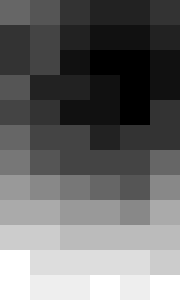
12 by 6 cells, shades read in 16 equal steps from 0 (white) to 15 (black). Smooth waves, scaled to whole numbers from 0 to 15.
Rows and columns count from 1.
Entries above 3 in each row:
6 6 6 6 6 6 6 6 6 4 0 0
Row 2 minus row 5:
1 -1 -1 0 -1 1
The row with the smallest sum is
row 12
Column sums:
85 96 109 115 119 105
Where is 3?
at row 10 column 1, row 10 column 2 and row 11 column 6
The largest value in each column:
12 13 14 15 15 14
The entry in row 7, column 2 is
10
